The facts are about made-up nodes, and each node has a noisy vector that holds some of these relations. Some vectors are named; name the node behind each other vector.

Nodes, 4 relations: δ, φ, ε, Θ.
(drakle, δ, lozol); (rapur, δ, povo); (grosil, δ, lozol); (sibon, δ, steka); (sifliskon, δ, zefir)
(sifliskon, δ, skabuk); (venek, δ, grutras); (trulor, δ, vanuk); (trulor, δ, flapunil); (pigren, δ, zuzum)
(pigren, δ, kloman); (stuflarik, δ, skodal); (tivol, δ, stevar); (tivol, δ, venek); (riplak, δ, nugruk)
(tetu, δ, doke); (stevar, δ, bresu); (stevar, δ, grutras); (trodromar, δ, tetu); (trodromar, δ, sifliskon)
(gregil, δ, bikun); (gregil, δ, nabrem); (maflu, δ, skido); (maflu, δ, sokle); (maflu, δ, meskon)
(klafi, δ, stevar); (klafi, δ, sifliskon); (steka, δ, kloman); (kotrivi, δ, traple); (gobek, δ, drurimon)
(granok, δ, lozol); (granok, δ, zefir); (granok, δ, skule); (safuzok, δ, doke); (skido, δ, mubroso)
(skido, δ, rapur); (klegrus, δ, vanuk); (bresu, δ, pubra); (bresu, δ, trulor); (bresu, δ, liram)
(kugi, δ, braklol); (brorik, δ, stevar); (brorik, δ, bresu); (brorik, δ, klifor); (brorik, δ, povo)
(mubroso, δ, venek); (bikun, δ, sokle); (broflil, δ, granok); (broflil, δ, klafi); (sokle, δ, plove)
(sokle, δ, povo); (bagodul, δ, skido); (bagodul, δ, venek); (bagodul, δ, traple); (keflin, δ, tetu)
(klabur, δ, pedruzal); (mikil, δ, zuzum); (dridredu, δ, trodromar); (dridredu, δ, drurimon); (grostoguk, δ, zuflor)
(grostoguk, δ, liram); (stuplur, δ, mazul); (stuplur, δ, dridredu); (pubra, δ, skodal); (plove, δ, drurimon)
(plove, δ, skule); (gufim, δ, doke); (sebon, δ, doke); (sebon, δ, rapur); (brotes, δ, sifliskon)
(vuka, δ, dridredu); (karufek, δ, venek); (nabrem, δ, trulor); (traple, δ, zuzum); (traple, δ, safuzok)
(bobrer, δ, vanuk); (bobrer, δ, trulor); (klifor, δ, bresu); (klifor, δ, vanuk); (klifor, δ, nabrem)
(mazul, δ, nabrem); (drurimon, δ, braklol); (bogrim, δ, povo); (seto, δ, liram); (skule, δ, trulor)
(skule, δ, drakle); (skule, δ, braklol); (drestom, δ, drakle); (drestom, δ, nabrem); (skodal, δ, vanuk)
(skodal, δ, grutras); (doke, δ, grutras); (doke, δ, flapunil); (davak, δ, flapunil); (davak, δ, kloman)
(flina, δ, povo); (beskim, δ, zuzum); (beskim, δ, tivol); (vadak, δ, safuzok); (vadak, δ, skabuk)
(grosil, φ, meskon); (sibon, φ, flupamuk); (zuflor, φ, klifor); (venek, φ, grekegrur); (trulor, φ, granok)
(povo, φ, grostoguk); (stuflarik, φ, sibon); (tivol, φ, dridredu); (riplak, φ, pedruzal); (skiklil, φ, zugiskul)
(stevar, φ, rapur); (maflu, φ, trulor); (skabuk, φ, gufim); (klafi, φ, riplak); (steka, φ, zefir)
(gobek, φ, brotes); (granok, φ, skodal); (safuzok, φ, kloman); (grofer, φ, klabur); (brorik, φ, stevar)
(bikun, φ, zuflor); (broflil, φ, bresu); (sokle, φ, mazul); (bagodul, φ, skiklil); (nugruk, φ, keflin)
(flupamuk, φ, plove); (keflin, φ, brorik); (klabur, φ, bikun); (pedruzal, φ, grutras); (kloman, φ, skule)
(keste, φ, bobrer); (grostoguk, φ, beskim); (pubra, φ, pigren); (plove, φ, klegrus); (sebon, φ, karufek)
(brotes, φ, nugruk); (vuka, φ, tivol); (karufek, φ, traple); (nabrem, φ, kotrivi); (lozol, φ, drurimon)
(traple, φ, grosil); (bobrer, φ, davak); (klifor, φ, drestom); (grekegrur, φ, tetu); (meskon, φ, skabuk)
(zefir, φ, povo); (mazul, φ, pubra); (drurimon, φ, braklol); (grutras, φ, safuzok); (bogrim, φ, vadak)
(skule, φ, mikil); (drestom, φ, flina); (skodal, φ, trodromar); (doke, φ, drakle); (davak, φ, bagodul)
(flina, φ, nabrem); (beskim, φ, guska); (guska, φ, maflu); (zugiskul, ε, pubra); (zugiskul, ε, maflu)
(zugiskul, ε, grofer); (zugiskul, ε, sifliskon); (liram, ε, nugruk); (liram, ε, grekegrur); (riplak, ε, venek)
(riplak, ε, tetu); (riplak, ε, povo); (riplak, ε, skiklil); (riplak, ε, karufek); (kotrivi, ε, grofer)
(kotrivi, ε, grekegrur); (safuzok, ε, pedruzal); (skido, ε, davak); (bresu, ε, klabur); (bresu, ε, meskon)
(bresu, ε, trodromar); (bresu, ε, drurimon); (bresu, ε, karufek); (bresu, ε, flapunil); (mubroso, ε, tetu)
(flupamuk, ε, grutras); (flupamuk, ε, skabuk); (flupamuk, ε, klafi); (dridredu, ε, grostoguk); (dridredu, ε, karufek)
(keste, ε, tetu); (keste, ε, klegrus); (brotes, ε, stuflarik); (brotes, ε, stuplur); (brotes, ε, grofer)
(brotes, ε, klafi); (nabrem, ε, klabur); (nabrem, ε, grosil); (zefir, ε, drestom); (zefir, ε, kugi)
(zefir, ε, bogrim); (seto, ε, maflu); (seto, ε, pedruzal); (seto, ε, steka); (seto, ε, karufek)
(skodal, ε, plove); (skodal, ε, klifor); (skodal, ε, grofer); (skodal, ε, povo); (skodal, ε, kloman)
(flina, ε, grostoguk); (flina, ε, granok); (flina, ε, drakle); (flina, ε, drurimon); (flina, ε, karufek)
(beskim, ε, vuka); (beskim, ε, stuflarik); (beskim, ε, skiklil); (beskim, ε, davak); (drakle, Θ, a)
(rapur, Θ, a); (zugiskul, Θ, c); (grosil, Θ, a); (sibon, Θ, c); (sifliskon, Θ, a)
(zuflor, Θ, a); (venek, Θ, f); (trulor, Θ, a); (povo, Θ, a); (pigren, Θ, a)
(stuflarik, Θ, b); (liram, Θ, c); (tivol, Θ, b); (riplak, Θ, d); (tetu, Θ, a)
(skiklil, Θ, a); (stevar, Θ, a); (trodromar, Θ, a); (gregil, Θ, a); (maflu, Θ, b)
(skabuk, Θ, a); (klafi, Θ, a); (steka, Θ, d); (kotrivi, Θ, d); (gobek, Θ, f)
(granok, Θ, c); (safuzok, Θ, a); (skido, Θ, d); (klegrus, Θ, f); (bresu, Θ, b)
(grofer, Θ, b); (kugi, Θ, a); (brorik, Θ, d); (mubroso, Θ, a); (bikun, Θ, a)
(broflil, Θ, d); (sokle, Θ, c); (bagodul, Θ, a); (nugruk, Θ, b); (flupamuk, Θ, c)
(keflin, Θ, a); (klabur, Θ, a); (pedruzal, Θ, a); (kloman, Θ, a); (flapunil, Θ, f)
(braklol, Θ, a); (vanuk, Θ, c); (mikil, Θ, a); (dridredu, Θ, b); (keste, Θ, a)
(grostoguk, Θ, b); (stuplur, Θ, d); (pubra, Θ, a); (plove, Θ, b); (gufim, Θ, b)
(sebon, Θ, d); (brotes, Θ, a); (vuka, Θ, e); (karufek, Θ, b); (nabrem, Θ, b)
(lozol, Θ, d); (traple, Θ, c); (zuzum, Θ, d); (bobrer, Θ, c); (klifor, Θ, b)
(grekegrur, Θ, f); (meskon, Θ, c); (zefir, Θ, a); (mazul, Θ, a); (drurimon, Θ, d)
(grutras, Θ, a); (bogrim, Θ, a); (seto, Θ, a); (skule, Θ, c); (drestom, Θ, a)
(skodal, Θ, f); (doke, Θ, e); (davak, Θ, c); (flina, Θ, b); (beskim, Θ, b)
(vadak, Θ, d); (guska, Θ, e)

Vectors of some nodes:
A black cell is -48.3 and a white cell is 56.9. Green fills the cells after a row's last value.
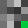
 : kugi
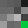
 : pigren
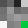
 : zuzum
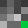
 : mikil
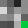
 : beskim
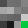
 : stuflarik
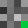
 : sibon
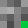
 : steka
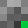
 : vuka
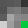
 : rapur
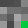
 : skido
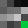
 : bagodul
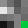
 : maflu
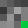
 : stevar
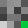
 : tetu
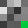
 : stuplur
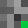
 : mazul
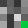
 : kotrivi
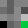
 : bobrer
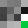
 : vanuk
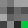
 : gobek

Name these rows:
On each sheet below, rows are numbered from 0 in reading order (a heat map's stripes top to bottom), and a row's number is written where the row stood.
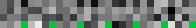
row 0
seto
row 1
zefir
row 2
pubra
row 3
flina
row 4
brorik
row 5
nabrem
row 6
grutras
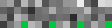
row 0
flupamuk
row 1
skabuk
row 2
lozol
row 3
dridredu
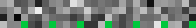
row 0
povo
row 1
karufek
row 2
drurimon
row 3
klifor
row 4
grofer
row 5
bresu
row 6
trodromar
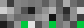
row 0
grostoguk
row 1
safuzok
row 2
brotes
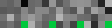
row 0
bogrim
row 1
doke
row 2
broflil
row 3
venek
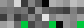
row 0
drakle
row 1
traple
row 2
skule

